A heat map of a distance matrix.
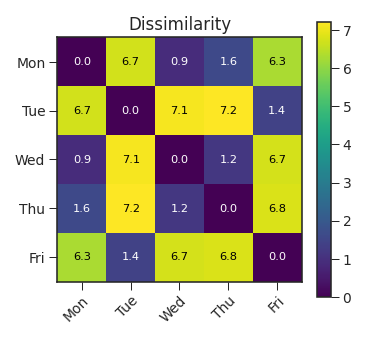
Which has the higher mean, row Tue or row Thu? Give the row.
Tue
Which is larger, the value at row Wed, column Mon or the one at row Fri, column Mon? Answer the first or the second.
the second
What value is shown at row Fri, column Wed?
6.7
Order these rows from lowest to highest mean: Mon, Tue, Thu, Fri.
Mon, Thu, Fri, Tue
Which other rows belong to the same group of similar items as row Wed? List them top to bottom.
Mon, Thu
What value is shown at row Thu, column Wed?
1.2
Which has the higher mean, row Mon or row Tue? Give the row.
Tue
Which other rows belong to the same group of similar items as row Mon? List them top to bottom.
Wed, Thu
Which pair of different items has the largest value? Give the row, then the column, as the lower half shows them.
Thu, Tue
